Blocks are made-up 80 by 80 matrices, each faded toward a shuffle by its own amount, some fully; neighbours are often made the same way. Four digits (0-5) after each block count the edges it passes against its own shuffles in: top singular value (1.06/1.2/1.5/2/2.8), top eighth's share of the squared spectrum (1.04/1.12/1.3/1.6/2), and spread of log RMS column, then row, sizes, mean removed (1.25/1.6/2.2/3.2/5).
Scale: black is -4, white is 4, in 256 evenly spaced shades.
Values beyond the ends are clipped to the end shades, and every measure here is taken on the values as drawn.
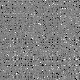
4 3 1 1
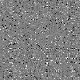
4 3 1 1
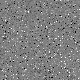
2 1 0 0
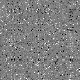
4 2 1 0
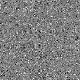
3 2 1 1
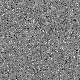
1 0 0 0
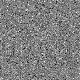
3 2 0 0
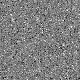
1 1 0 0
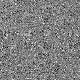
3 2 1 0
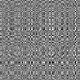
5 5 4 4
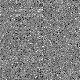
3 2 1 0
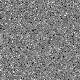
3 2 0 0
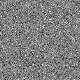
3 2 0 1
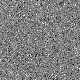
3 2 0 0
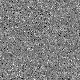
2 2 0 0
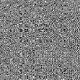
4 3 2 2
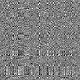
5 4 3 3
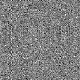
4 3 2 1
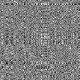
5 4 3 3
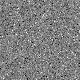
0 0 0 0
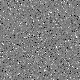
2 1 0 0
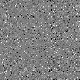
4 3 1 1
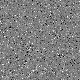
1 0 0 0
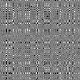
5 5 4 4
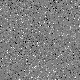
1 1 0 0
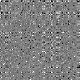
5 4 2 2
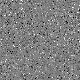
3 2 1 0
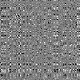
5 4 3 3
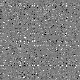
3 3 1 2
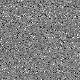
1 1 0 2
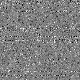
1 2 0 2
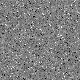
0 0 0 0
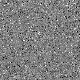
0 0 0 2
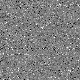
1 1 0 1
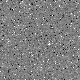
0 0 0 0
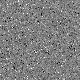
0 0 0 0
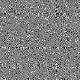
4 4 2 2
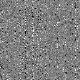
2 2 3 0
